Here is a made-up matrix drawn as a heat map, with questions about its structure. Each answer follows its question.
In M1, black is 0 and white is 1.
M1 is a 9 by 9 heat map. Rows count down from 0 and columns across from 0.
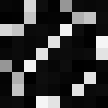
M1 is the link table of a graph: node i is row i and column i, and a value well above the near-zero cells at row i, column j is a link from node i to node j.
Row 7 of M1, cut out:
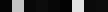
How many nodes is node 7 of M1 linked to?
2
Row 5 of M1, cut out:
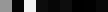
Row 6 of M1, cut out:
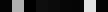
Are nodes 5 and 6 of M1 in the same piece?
yes
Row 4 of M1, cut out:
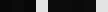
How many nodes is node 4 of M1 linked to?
2
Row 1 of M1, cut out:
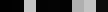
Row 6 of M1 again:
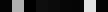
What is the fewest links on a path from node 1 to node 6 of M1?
1
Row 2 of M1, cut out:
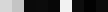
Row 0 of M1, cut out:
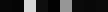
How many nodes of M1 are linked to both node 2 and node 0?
1
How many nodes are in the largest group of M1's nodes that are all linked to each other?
3
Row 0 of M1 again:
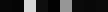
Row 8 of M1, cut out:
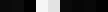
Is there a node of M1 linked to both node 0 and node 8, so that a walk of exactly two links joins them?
no
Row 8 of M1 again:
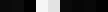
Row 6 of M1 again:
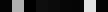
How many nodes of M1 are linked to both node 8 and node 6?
0
